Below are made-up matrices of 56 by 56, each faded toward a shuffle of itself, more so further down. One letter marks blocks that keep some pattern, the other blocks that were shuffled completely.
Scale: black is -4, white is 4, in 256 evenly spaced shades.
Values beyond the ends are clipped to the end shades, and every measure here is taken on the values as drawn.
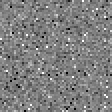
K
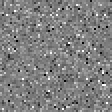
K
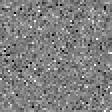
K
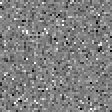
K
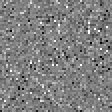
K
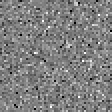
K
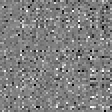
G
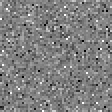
K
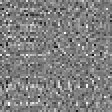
G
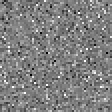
K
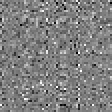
G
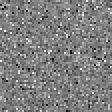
K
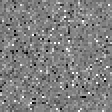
K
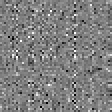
G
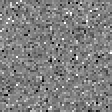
K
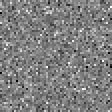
K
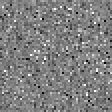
K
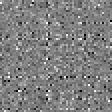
G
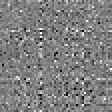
G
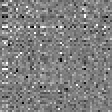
G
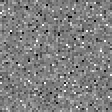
K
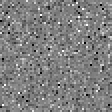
K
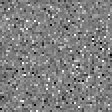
K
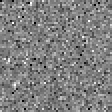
K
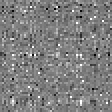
G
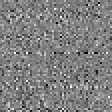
G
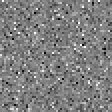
K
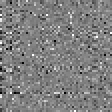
G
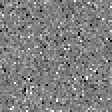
K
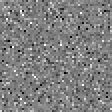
K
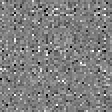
G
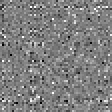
G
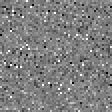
K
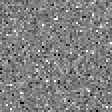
K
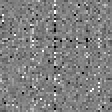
G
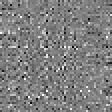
G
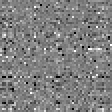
G
